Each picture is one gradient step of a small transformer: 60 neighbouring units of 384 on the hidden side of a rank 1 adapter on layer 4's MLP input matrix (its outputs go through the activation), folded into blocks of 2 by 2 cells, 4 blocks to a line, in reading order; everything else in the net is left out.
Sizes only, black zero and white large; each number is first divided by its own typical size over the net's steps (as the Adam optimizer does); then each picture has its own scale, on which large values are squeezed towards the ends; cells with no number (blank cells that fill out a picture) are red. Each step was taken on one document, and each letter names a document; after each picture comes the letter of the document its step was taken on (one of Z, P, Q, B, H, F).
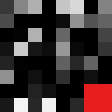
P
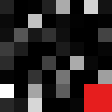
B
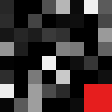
B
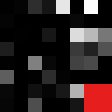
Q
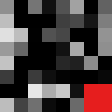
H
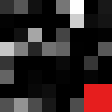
P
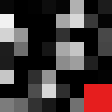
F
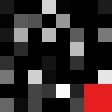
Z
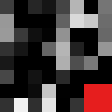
F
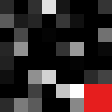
Z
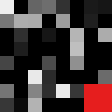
Z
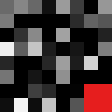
P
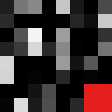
P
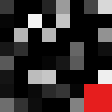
Z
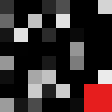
Z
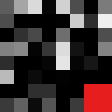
P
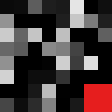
F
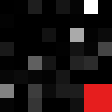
Q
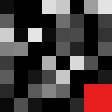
B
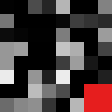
H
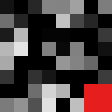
H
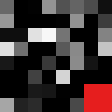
B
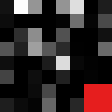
P
